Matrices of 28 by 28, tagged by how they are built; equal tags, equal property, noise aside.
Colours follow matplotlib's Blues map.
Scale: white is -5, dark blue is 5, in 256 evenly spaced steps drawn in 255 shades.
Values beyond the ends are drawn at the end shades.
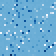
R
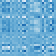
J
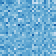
J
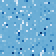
R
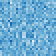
J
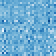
J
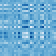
J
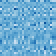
J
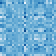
J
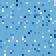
R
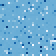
R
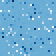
R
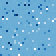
R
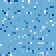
R
